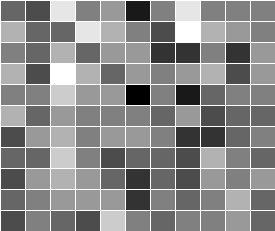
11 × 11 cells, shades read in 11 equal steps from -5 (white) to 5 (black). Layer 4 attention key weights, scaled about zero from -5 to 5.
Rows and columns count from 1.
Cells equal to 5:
1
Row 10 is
1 0 -1 -1 -1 3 0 1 0 -2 1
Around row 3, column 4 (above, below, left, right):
-4 -2 -2 -1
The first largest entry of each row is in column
6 7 7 2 6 9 8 5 6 6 1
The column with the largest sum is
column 6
